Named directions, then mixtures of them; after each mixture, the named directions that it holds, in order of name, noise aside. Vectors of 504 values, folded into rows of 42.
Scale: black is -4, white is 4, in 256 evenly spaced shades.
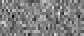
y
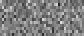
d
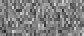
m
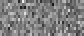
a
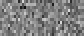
a, d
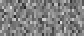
a, d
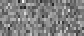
a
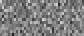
d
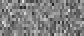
a, y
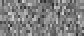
a, y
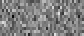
y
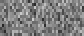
d, m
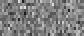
a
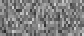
m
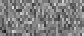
m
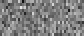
a, y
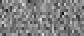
d, y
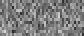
m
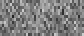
m, y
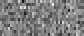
a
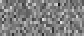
d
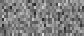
d, m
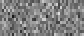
d, y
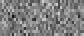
d, y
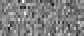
a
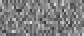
d, m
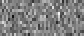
m, y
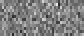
d, y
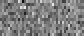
a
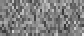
m, y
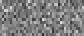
d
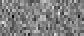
y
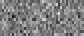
d, y
